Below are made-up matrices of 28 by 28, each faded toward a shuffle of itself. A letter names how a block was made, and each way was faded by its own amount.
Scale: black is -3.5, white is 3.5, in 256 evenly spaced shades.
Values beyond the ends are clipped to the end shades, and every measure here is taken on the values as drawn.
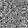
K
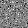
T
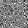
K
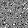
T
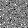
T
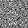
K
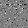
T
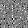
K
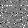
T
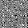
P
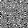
K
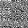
P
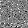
T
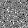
T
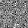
P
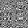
P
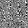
K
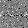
T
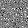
T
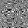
P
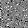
K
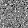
T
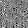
K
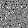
T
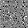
K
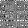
P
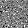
T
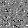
T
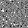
K
